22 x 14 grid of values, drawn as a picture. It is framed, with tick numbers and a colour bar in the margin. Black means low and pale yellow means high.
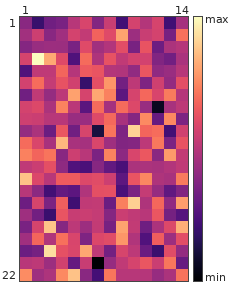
Mirror symmetry: none. Average level on the scale: 50%. Slope: none. Grain: fine.
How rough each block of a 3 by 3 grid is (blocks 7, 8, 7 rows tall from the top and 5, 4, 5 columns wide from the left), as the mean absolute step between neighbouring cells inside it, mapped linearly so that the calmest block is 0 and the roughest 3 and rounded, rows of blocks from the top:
110 / 123 / 322
